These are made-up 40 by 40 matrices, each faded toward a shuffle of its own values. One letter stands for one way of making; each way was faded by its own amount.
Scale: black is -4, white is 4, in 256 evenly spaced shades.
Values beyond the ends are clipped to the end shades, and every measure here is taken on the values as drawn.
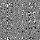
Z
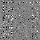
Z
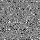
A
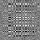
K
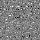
A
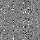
Z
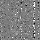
Z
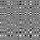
K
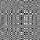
K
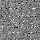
A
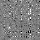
Z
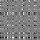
K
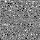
A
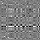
K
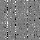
Z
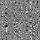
Z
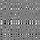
K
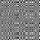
K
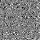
A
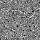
A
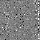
Z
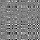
K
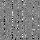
Z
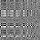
K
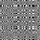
K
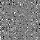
Z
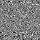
A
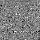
A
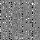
Z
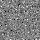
A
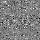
A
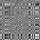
K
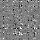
Z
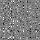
Z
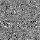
A
